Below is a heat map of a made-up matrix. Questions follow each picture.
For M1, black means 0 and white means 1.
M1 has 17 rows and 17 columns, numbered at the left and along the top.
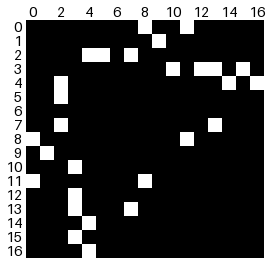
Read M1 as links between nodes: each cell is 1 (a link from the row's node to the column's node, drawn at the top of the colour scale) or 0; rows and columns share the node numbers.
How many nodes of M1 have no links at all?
1
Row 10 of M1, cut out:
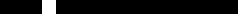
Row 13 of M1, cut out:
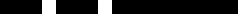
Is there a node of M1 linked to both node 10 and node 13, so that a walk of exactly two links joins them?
yes
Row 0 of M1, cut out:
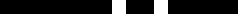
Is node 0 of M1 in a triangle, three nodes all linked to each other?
yes
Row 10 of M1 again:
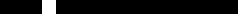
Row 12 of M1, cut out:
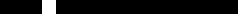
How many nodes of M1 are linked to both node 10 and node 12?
1
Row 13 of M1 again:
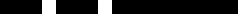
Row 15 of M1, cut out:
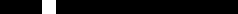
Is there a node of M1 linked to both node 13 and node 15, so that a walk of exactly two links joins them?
yes
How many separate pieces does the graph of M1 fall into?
4
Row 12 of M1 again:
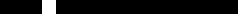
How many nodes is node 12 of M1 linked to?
1
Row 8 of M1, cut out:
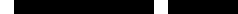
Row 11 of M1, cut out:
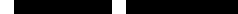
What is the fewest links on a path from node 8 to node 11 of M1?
1
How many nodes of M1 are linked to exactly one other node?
8
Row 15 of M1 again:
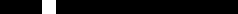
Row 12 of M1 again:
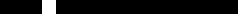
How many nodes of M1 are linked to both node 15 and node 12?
1
